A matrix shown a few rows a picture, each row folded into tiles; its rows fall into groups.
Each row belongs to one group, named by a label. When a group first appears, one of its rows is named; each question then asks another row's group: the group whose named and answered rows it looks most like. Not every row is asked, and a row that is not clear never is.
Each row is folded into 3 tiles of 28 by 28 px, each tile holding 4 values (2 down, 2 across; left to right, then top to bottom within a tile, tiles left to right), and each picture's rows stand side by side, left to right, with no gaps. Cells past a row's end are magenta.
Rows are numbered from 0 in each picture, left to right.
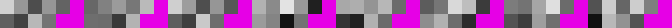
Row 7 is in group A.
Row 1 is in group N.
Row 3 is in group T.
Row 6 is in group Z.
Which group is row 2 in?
Z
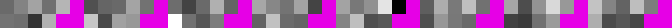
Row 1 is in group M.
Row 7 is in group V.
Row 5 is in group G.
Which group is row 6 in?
Z
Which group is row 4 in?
T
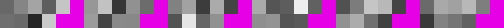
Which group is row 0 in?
N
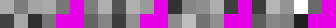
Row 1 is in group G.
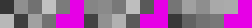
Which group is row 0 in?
M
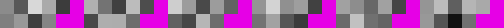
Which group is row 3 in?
T
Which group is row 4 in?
T
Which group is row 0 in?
T
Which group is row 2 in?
Z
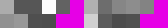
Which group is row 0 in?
V
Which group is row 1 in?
V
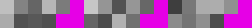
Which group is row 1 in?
Z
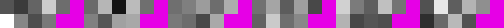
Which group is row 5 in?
A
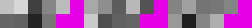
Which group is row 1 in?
V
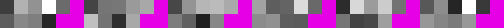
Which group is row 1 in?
N
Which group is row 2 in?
N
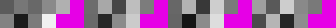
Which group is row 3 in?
T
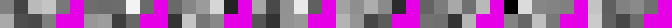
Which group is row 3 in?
Z
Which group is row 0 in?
V
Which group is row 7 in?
V
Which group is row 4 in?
T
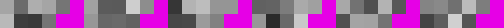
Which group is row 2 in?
A
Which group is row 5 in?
Z
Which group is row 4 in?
Z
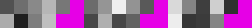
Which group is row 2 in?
V
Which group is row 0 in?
M
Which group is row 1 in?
T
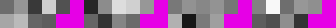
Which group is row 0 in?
G
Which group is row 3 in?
A
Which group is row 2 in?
M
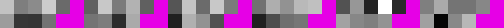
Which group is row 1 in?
G
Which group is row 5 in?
M
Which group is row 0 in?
V
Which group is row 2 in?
A
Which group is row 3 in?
A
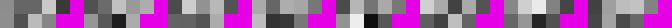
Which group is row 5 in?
Z
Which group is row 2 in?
G
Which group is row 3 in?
V
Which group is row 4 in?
G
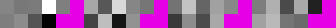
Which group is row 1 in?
T
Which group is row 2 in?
G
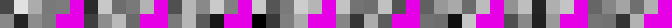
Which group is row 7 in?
N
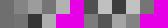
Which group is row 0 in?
N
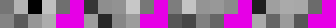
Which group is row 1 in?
M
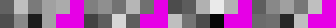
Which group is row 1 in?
Z
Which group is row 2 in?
V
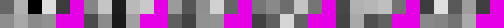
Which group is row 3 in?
Z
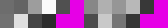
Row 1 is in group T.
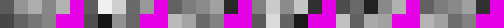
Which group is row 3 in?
T
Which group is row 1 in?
A
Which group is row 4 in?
M
